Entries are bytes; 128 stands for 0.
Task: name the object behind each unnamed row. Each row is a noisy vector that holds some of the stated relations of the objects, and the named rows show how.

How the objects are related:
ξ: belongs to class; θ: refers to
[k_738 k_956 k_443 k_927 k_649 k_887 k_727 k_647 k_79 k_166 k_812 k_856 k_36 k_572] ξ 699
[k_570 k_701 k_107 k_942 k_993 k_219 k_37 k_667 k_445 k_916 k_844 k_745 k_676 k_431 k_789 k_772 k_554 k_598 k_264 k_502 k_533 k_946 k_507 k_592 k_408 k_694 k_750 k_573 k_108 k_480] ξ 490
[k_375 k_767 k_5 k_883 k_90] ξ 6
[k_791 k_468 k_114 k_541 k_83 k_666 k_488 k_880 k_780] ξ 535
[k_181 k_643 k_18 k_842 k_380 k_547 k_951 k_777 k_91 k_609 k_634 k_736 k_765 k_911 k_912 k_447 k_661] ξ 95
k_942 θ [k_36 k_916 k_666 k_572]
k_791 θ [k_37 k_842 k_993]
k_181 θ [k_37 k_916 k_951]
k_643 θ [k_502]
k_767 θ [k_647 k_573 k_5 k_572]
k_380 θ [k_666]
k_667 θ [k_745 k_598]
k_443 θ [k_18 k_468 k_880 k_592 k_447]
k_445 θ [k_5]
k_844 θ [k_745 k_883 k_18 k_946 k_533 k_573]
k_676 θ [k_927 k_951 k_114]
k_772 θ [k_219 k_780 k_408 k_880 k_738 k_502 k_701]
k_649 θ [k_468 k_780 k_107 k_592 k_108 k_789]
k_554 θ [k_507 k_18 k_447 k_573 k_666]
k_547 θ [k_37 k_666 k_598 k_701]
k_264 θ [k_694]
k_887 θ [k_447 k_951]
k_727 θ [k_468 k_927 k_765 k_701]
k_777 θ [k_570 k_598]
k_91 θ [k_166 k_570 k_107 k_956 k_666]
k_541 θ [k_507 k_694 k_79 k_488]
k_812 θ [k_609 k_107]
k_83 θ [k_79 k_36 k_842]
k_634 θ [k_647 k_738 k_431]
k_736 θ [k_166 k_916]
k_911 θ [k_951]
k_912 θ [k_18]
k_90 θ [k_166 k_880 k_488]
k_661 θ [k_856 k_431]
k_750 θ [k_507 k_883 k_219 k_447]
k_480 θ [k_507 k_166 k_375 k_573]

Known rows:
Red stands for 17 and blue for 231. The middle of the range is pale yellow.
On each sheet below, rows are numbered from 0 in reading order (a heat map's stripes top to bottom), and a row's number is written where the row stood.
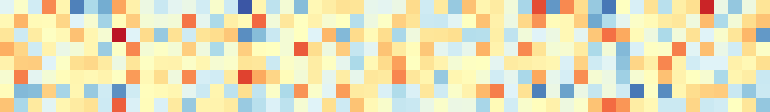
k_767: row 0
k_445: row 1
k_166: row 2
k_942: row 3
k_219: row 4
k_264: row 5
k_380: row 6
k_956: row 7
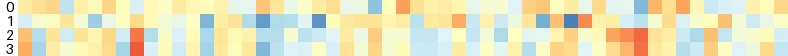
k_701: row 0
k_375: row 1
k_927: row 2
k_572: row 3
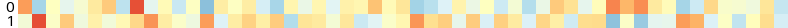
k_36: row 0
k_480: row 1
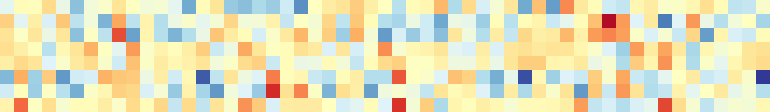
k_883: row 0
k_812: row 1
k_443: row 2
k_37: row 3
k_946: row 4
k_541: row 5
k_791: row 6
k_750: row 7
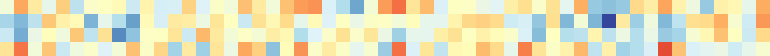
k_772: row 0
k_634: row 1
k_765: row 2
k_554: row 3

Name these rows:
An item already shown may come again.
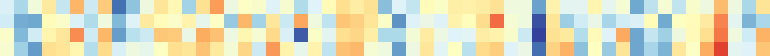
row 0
k_447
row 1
k_547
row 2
k_951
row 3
k_181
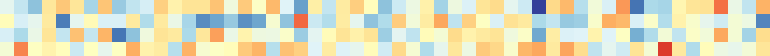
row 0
k_911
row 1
k_666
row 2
k_447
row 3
k_844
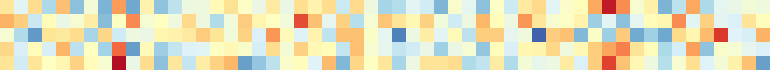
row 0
k_649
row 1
k_942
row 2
k_181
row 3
k_727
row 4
k_166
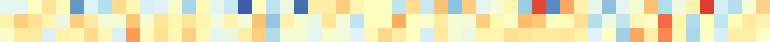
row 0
k_5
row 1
k_573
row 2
k_745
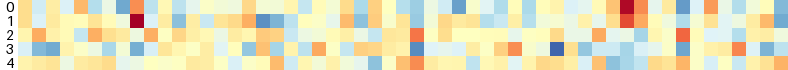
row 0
k_812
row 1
k_166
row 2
k_507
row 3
k_547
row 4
k_431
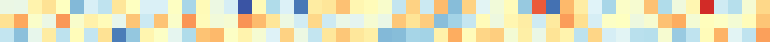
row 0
k_5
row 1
k_676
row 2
k_18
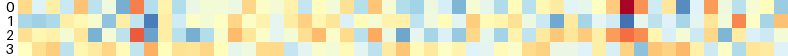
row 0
k_812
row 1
k_643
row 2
k_443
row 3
k_570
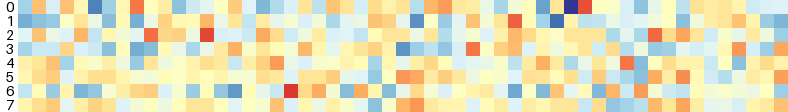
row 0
k_90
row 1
k_777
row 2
k_667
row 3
k_912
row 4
k_107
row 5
k_502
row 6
k_83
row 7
k_431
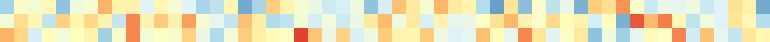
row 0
k_488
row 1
k_598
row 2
k_942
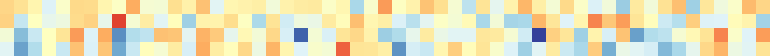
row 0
k_916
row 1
k_79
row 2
k_951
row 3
k_842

